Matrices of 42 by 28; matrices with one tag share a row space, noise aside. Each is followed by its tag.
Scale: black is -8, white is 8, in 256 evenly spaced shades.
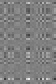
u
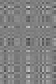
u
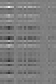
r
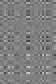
u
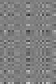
u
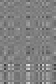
u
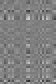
u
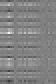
r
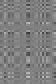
u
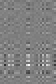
u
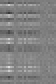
r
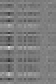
r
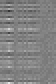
r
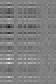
r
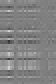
r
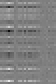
r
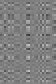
u
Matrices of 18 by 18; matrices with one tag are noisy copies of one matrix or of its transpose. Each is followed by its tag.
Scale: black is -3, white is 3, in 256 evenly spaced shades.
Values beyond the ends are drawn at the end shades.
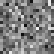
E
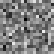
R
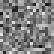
R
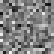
R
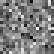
E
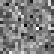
E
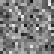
E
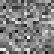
E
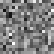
R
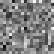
R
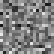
R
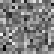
R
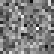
E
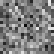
E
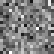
E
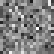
E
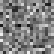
R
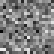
E
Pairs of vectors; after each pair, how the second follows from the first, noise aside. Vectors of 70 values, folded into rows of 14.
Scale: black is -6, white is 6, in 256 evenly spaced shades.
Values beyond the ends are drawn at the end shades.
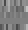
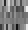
scaled up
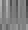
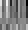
scaled up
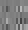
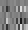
scaled up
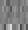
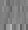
shrunk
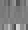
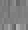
shrunk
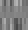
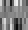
scaled up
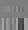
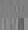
shrunk
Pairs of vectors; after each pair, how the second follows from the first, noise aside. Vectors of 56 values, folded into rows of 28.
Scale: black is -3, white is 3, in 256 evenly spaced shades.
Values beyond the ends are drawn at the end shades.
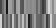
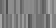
shrunk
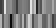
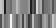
negated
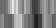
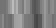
shrunk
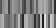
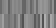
shrunk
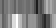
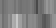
shrunk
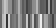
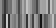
negated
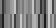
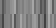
shrunk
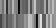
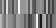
negated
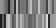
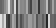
negated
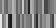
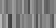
shrunk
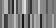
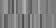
shrunk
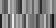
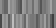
shrunk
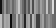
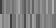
shrunk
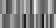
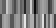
negated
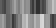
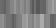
shrunk
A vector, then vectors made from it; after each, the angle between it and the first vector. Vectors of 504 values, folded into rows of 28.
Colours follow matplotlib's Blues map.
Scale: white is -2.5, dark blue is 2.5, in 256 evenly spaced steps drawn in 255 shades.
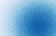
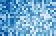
partly opposed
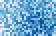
partly aligned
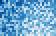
partly opposed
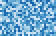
orthogonal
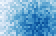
nearly parallel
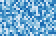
orthogonal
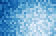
nearly opposite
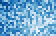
partly opposed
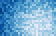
nearly opposite
